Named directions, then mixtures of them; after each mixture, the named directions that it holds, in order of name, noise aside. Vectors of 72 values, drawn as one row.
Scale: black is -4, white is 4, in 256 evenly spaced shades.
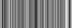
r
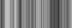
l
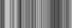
l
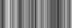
l, r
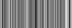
r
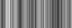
l, r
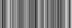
l, r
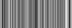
r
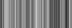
l, r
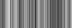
l, r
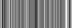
r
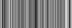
r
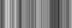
l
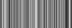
r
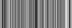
r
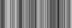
l, r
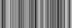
l, r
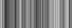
l, r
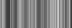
l, r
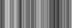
l
